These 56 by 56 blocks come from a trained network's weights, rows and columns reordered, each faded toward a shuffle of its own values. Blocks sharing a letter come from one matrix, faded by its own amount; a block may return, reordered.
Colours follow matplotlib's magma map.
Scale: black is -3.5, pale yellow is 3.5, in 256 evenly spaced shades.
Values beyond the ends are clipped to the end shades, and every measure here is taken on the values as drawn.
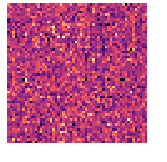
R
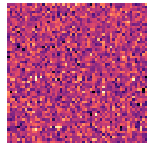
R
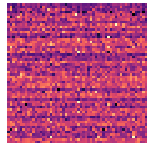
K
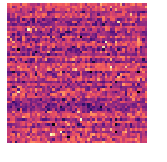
K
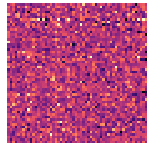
R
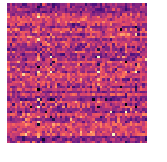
K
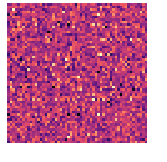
R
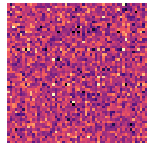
R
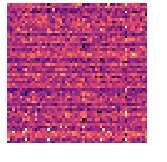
K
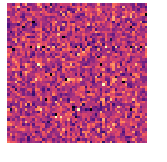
R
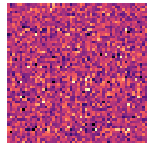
R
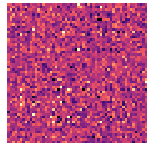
R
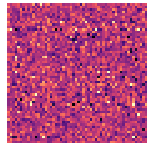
R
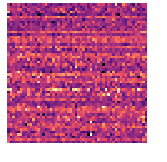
K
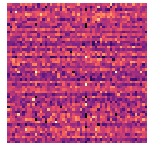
K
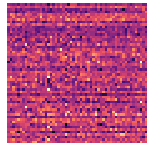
K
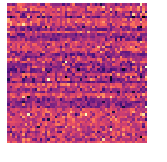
K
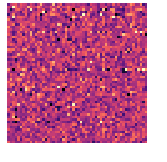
R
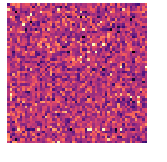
R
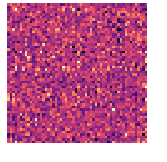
R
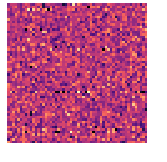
R
